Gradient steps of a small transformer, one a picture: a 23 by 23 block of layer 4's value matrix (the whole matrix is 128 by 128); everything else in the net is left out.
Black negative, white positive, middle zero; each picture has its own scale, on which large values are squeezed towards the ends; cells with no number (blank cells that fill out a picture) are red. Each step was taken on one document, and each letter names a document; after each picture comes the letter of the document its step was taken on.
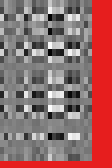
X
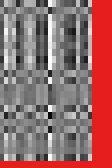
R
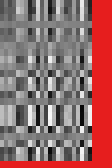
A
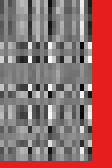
A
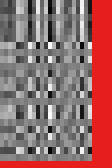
A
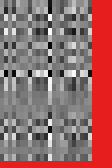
R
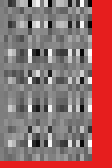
A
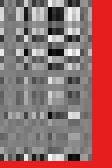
X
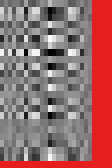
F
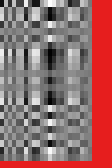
F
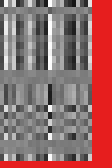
R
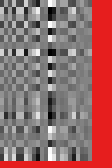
F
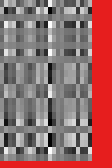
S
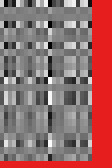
R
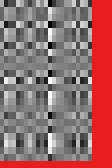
S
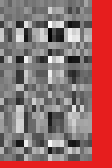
X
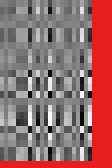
A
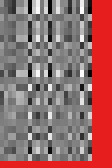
A
